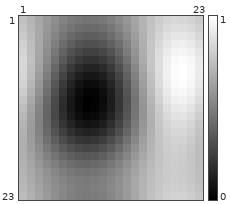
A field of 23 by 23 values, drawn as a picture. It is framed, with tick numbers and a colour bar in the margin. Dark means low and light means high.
Ninth with the lowest average: centre. Ninth with the highest average: top right. Calmest part: bottom right.
